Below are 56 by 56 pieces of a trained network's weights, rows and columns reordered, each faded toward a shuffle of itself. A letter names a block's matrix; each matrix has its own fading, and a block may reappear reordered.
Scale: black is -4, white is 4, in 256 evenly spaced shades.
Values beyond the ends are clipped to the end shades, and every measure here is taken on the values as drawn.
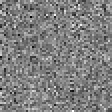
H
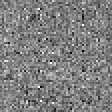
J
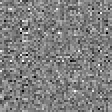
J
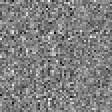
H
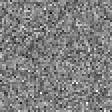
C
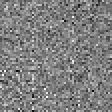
H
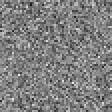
C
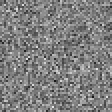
C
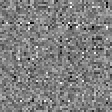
J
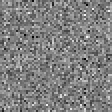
H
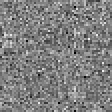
H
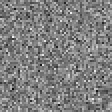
C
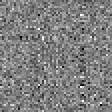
J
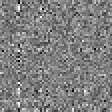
J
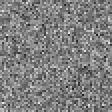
C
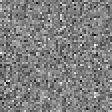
H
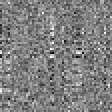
J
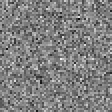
C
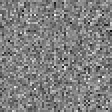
H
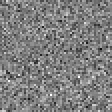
C
